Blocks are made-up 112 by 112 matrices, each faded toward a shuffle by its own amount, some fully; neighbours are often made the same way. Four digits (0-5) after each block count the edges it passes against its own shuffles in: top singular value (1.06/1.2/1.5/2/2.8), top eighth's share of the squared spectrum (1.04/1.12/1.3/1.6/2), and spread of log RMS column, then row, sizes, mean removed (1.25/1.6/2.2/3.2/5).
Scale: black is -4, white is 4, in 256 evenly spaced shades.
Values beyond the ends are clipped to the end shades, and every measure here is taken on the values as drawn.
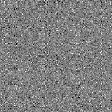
4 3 2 2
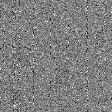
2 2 3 0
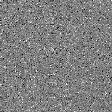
3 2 1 1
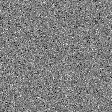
0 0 0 0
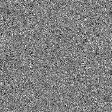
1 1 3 0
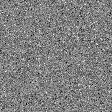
0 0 0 0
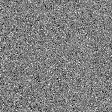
0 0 1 0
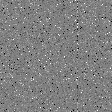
2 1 0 0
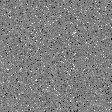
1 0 1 0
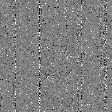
3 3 3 0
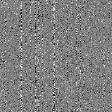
3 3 3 0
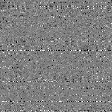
4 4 1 3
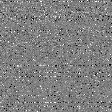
4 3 0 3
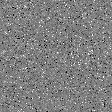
2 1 0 0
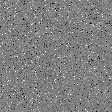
1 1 0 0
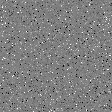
0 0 0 0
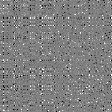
5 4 3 3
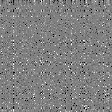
5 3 2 2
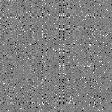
5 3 2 2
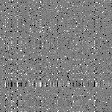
5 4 2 2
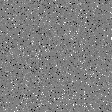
2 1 0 0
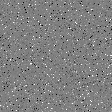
2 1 0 0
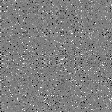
4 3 1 1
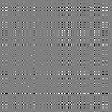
5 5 4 4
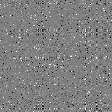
4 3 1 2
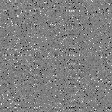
4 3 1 1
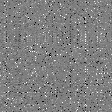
4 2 1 1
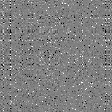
5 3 2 2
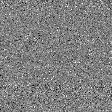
0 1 0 2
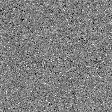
0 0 0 1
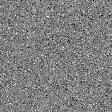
0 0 0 0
